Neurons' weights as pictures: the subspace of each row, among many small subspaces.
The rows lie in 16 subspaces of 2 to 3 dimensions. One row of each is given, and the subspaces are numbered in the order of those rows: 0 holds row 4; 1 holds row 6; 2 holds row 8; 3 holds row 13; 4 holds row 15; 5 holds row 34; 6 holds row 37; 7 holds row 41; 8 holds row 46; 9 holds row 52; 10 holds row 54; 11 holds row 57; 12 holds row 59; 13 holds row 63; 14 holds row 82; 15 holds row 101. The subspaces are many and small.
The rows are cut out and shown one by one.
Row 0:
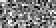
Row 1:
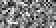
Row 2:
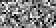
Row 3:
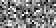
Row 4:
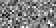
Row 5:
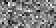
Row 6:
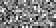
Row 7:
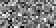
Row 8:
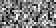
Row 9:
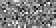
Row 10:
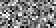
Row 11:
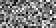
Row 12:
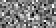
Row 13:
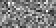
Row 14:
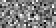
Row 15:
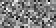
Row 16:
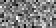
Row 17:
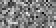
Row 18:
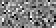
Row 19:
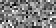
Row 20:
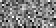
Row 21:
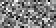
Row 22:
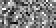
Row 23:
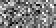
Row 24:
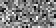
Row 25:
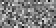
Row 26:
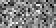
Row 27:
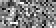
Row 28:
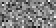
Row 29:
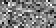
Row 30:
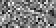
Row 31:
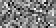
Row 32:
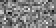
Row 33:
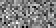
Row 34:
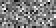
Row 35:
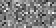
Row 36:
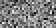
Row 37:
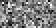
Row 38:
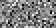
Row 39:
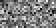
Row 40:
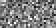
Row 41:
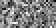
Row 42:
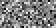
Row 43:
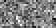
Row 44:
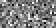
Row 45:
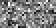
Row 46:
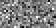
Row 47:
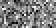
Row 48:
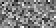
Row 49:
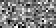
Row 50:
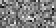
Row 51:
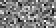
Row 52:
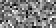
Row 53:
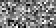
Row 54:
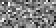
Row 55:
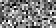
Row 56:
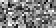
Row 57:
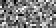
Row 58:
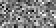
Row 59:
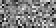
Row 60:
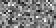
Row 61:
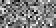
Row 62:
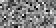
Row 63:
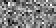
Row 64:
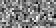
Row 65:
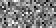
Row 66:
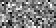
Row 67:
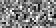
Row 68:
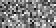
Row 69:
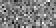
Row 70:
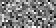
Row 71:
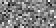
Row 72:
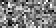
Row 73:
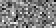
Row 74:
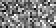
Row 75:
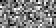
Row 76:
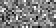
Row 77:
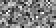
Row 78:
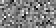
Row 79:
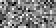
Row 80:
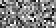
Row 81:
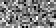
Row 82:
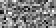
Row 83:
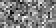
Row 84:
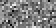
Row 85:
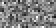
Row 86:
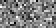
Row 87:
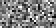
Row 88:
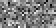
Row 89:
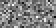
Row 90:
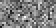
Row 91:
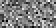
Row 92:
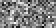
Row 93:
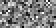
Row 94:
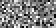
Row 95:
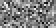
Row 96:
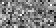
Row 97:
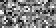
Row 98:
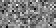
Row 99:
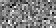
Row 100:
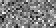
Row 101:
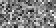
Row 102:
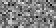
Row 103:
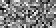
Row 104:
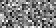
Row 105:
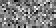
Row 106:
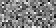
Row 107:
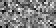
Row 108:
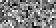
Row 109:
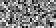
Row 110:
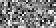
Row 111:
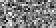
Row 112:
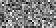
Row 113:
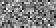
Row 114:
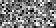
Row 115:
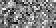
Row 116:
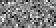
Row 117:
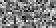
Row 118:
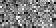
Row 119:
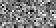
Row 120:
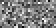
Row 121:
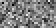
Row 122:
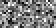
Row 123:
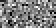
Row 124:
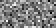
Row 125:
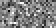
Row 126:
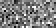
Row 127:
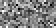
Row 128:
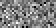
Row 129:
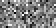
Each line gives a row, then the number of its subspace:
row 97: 14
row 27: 1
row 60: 8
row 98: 10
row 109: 1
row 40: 9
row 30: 3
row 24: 1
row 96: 15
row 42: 5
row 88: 5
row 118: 12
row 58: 15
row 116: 3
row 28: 6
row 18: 10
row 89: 8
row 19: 9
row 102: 8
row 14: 11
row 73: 2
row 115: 7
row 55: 9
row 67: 2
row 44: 11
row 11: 11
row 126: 8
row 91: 14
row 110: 15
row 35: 15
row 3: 10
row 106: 6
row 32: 14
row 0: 11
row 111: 14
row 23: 0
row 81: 1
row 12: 11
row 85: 2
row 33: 0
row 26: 0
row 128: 0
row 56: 6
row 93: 7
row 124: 11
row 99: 9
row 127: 10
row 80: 12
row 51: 14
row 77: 7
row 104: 14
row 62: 15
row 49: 4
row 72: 6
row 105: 5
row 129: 10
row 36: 9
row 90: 2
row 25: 4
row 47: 8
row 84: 9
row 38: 11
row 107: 10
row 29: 13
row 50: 12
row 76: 1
